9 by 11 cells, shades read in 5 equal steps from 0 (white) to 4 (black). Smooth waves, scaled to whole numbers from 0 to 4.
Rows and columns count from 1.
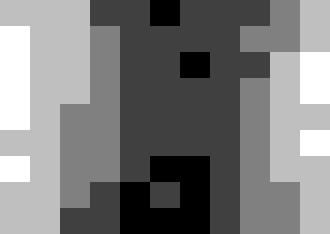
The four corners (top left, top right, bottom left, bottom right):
1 1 1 1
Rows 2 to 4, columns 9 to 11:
2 2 1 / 3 1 0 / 2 1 0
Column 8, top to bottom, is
3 3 3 3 3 3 3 3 3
